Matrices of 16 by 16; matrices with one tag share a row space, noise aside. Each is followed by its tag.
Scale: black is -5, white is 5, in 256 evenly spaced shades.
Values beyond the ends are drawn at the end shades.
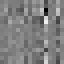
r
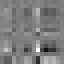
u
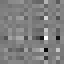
r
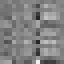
u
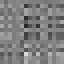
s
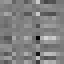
u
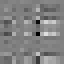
u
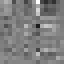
u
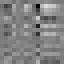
u
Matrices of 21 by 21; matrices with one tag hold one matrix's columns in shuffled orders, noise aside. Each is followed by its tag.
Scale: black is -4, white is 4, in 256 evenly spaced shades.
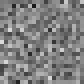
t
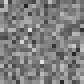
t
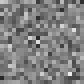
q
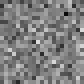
t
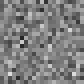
q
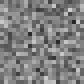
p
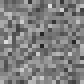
p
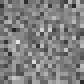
t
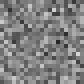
p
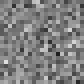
t
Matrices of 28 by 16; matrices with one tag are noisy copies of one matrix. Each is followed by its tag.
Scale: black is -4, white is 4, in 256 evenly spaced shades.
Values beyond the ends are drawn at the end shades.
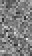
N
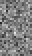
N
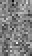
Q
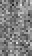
Q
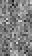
Q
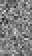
N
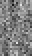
Q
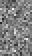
N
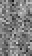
Q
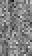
Q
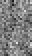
Q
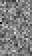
N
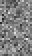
N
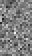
N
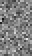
N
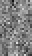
Q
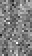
Q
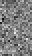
N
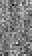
Q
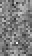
Q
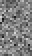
N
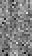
Q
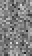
Q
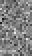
N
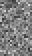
N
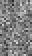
Q
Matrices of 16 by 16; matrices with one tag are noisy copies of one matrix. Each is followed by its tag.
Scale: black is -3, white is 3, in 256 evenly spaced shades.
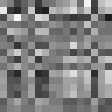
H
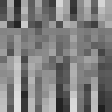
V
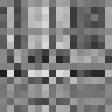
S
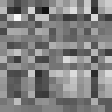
H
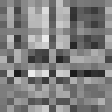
S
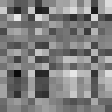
H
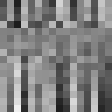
V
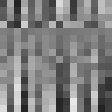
V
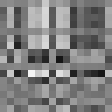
S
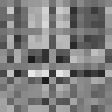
S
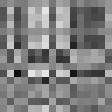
S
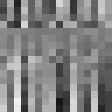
V
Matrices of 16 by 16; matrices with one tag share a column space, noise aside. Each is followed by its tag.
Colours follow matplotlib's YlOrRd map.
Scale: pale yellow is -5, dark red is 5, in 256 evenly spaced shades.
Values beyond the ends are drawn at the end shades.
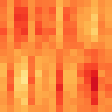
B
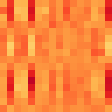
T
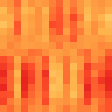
B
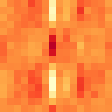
T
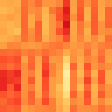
B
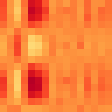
T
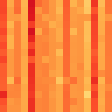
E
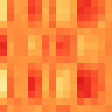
T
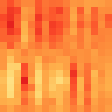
B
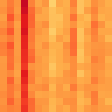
E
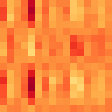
T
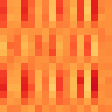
T
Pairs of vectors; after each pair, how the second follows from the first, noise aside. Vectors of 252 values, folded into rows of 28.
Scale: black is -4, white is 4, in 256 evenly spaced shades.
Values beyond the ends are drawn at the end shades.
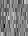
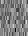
shuffled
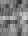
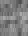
shrunk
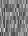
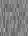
shrunk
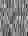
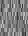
shuffled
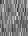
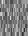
shuffled
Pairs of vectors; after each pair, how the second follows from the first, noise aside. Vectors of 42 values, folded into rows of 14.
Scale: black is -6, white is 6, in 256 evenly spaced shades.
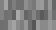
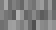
copied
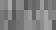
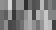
scaled up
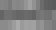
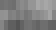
wrapped around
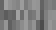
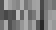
scaled up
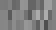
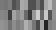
scaled up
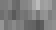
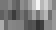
scaled up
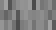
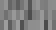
wrapped around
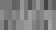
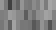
wrapped around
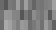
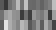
scaled up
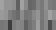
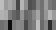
scaled up
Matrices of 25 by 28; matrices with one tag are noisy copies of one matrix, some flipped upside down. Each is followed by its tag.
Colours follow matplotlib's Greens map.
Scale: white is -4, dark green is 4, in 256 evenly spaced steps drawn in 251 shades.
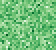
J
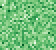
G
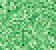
G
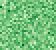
G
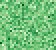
G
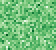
J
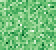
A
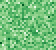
G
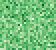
A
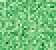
A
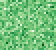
A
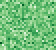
G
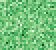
A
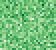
A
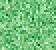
J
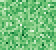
A
